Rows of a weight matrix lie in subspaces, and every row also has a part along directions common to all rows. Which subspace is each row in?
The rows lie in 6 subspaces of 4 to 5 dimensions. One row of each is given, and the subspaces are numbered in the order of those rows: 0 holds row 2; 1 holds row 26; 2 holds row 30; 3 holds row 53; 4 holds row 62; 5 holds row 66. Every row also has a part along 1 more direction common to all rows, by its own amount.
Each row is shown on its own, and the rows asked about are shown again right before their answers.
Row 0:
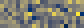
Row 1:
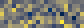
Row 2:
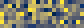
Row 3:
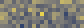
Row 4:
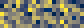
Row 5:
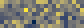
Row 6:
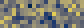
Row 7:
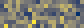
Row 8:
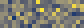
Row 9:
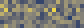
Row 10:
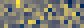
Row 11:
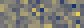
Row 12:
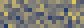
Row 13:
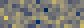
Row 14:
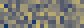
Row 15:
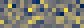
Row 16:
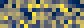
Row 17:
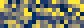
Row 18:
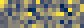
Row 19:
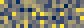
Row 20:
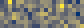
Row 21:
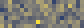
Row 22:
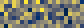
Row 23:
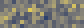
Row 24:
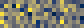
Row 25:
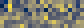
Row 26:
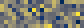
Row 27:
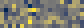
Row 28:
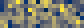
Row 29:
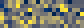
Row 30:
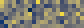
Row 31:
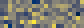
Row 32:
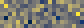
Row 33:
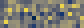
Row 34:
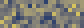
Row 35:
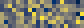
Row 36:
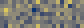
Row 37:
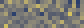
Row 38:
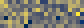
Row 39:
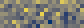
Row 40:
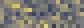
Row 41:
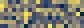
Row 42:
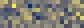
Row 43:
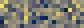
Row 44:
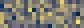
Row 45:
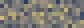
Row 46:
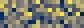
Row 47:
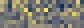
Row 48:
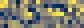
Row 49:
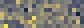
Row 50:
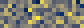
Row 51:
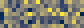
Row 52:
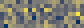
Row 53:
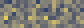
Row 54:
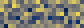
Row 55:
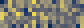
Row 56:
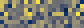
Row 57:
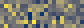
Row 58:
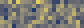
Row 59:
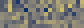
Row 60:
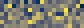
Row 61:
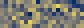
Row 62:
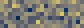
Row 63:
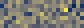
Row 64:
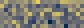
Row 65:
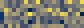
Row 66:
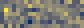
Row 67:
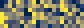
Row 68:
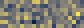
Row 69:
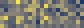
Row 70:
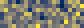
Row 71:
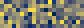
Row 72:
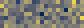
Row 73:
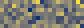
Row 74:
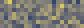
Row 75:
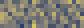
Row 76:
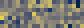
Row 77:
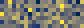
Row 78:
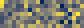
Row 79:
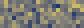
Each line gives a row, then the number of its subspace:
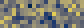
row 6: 2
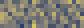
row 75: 2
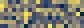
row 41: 0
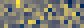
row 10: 3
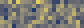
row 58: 3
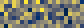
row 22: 4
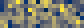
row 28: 5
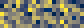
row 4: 0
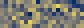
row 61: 1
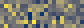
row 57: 0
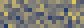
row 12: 4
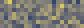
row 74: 3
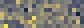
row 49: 1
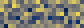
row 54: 4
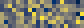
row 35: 1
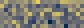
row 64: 2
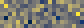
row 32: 0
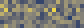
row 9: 3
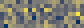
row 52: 1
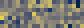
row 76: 4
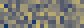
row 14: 0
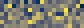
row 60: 4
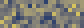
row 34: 2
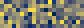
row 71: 0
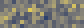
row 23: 2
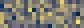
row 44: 1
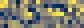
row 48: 1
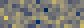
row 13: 3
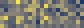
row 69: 4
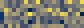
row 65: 5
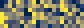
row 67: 2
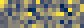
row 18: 1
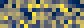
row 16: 5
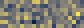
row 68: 0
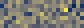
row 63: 4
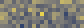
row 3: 2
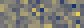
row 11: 1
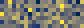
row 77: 3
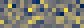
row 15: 4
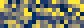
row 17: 0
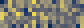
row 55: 2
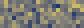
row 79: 1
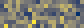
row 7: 0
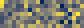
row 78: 1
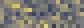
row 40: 5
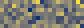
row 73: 4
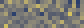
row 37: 4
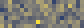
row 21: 3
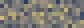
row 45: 4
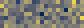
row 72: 4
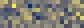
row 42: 5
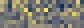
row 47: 3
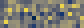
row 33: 1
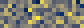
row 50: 4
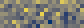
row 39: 2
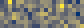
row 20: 3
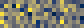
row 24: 0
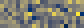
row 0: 2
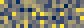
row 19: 5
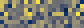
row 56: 4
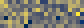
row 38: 0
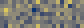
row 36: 5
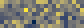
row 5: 2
